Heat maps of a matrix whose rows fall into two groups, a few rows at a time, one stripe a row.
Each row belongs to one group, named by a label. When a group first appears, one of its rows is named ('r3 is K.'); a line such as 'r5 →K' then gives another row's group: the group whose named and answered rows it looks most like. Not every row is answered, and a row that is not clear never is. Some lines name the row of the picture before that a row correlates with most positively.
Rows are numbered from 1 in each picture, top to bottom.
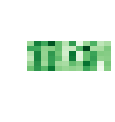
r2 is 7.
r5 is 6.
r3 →6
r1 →6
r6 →6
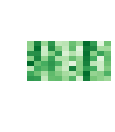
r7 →7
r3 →7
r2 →6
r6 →6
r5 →7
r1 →6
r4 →6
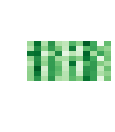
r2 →6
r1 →6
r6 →6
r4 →6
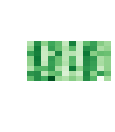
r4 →6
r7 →7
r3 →7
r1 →6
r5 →6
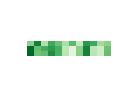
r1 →6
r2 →7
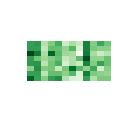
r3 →7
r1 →7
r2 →7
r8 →7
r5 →7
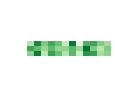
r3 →6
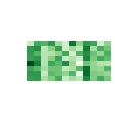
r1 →6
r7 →7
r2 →7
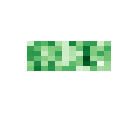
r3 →7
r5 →6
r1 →6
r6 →6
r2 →7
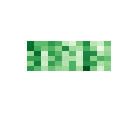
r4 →7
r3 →6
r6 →7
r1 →7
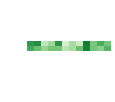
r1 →7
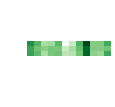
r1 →7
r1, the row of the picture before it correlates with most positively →2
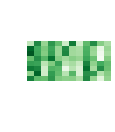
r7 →6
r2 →7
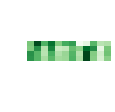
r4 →7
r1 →6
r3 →7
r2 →6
